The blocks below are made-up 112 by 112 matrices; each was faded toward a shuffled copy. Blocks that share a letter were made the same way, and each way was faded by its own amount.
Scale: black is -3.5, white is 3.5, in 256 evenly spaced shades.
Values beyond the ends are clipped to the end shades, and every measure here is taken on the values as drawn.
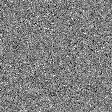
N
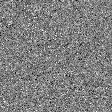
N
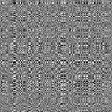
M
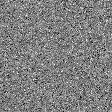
N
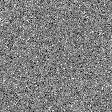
N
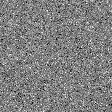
N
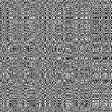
M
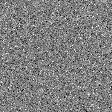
N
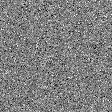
N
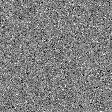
N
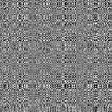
M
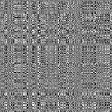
M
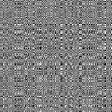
M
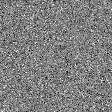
N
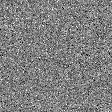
N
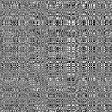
M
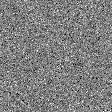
N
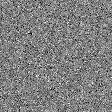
N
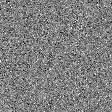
N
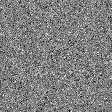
N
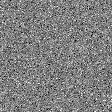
N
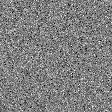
N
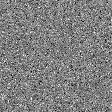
N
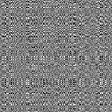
M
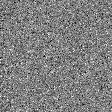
N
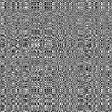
M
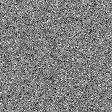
N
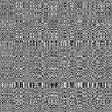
M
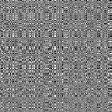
M
